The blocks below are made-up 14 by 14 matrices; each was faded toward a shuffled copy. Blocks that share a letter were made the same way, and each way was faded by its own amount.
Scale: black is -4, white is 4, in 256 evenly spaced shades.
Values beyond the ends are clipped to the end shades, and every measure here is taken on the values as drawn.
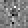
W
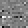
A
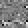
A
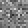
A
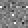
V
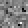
V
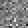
A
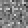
V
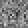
V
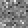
V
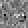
V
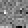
A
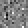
W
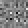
A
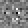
A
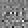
A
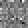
A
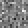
V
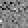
V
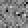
V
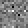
A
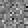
W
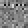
A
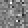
W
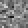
A
